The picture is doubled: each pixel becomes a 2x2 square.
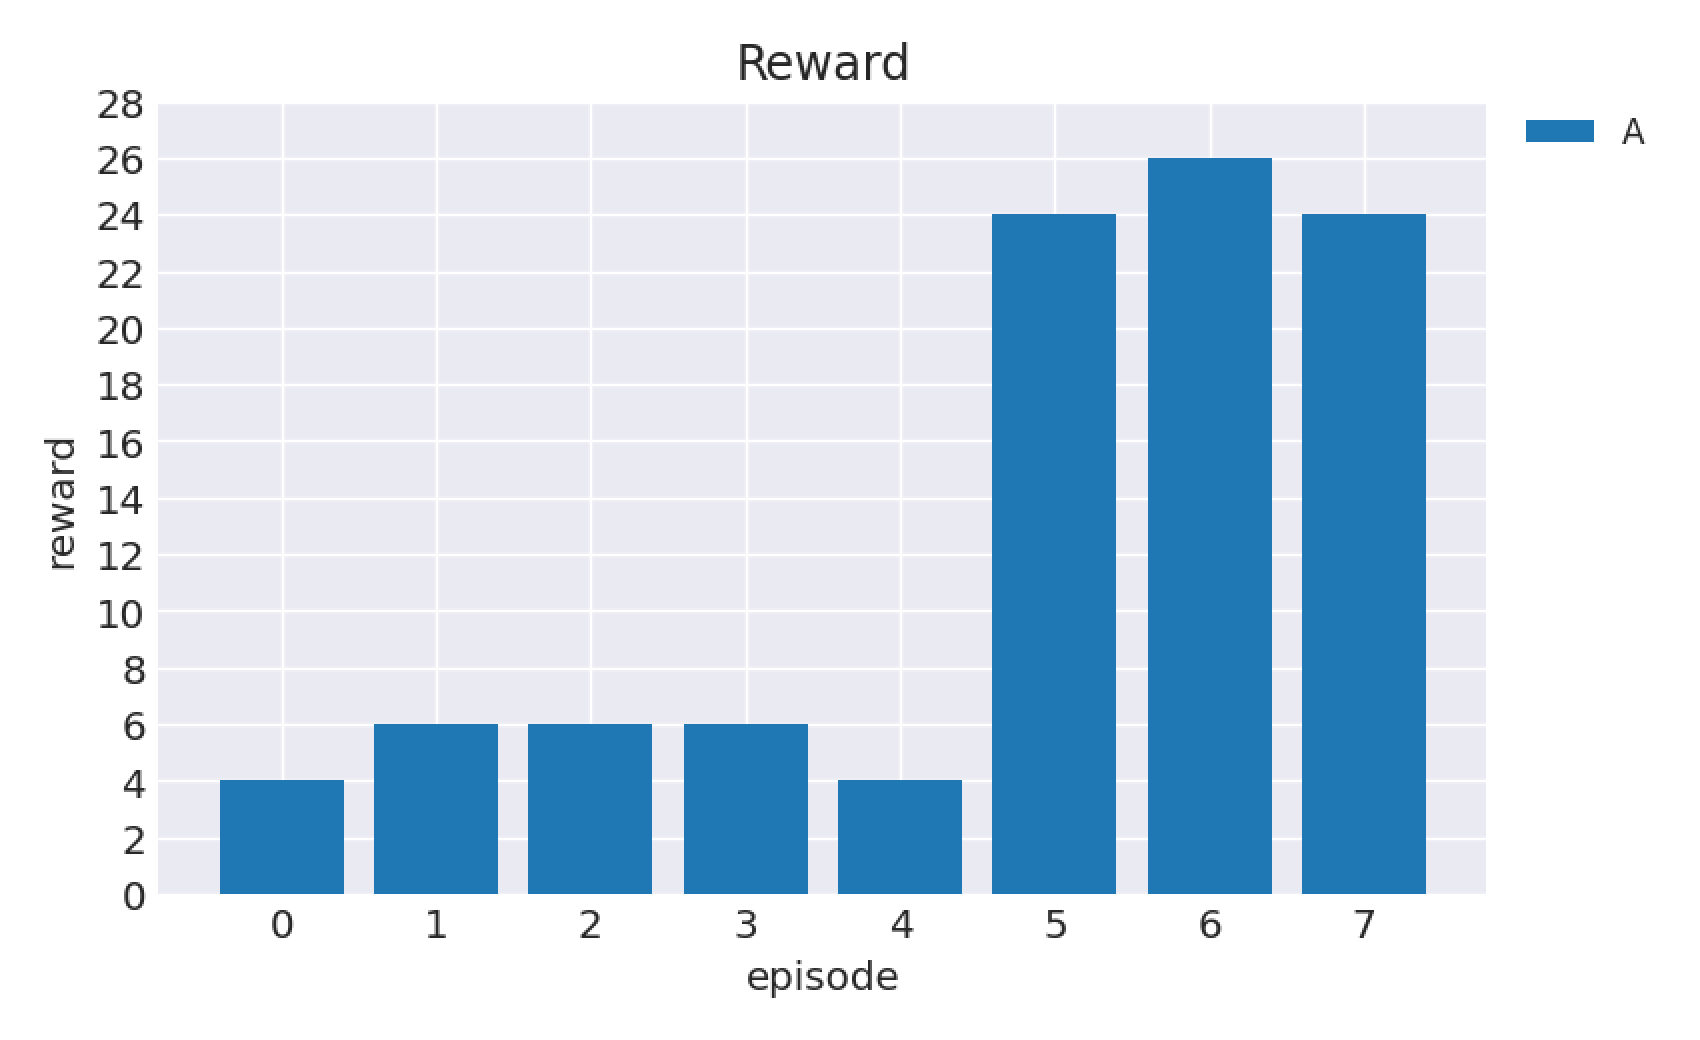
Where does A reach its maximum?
6
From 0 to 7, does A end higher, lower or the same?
higher
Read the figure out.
Title: Reward
x-axis: episode, ticks 0 1 2 3 4 5 6 7
y-axis: reward, ticks 0 2 4 6 8 10 12 14 16 18 20 22 24 26 28
Legend: A
Values:
A: 4 6 6 6 4 24 26 24
